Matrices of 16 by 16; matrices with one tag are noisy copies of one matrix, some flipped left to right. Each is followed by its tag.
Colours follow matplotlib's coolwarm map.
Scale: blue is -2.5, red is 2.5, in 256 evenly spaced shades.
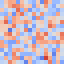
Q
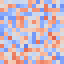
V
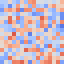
V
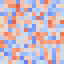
Q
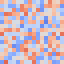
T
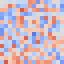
V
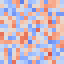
Q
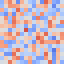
Q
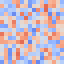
Q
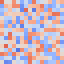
T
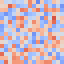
V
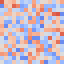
T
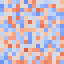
V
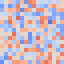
V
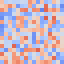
V
